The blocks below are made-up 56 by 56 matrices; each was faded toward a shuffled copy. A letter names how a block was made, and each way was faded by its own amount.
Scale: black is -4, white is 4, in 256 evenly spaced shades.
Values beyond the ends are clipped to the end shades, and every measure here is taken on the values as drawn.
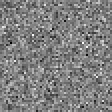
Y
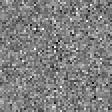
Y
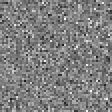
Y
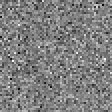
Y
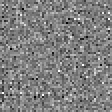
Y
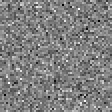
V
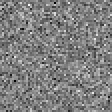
Y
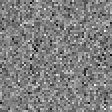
Y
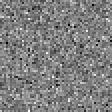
V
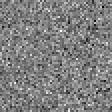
V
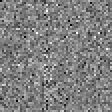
Y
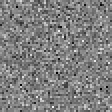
Y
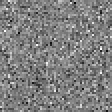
Y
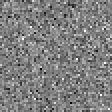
V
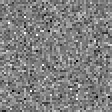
Y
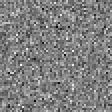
Y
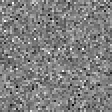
V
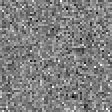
Y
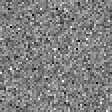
V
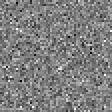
V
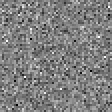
Y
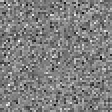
Y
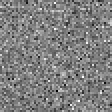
V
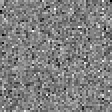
Y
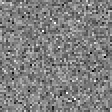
V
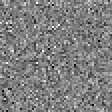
Y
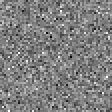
V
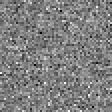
V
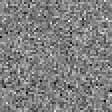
Y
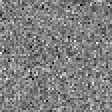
V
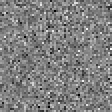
Y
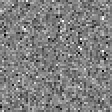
Y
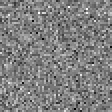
V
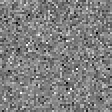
V
